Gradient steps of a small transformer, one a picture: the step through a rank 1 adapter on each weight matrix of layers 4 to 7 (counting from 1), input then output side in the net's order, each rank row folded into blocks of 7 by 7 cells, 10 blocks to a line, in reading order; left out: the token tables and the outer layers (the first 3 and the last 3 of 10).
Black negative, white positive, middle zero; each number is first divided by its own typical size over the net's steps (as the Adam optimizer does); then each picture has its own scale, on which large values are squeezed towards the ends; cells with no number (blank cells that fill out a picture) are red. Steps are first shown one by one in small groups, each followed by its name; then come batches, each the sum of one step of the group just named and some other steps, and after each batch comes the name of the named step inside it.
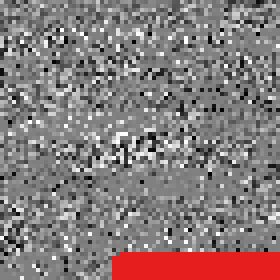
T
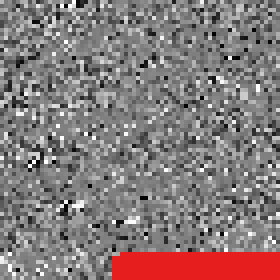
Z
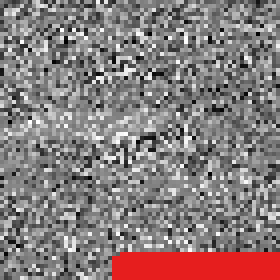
T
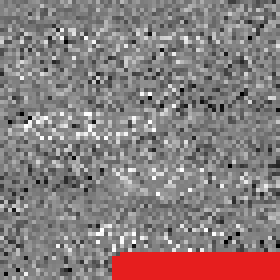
T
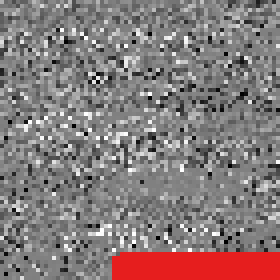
T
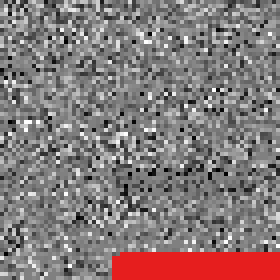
T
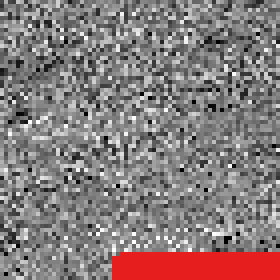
T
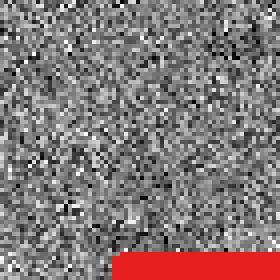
Z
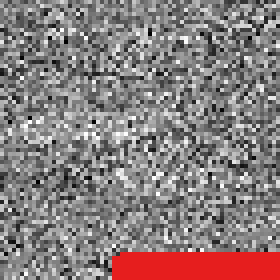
T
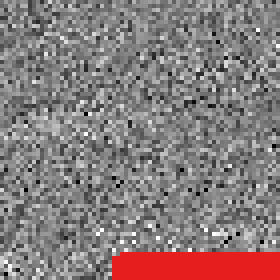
Z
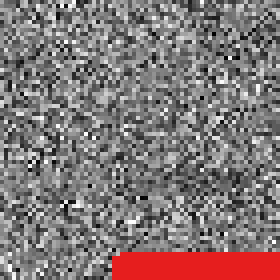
Z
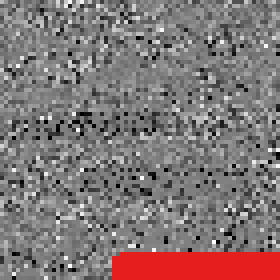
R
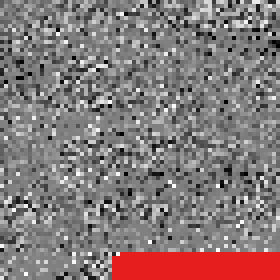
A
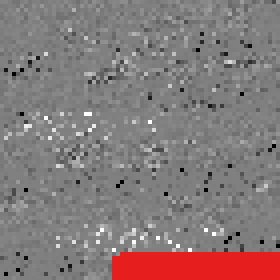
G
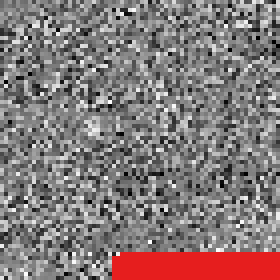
A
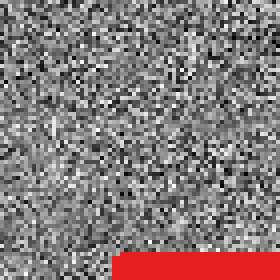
A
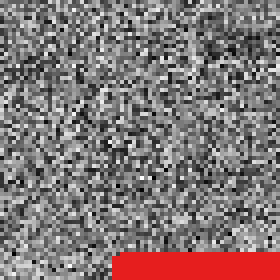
R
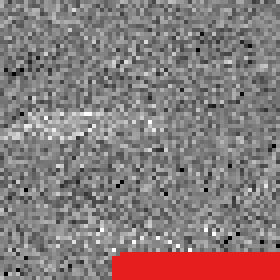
G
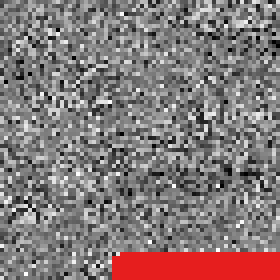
A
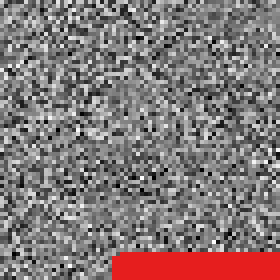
R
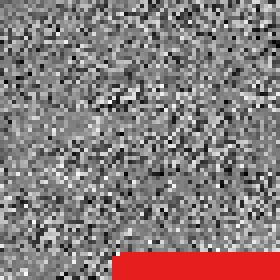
A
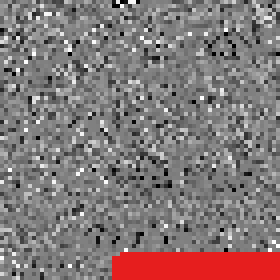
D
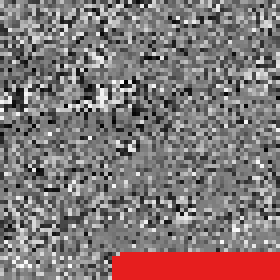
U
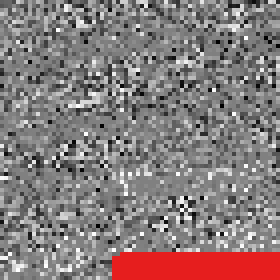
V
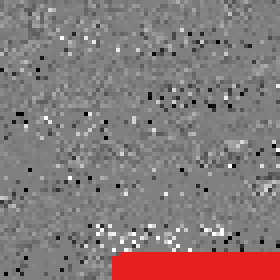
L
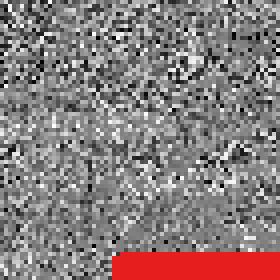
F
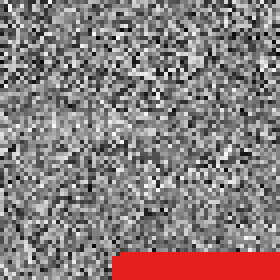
F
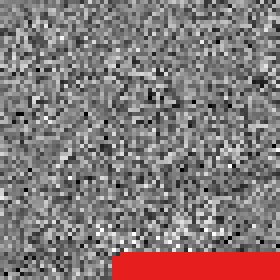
L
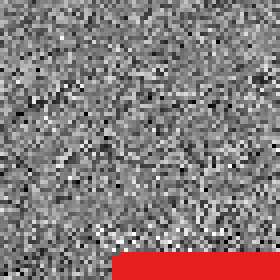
L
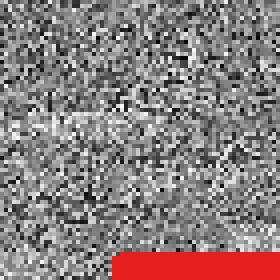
F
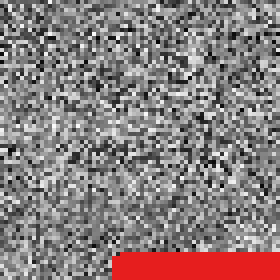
F
